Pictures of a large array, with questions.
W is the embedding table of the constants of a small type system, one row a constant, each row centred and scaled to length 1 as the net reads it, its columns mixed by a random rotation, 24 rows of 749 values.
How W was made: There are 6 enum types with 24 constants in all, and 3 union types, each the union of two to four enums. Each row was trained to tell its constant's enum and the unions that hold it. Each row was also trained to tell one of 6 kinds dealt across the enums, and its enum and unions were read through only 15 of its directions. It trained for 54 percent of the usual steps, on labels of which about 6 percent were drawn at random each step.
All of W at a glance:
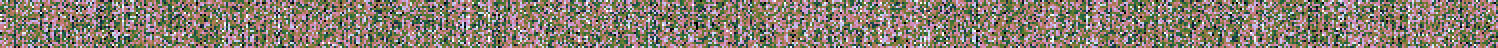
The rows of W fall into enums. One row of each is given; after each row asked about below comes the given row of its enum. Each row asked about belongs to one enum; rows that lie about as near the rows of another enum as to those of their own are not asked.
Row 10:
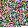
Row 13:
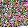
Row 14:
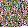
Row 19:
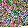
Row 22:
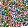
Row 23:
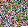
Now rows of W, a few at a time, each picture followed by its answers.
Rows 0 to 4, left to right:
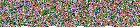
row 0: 10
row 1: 19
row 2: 19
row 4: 10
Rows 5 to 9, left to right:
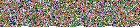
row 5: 10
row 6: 23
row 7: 13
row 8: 10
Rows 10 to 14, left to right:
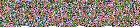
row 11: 13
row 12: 13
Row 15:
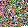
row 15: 19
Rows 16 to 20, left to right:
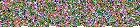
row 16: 23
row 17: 22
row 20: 19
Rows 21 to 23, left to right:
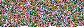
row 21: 13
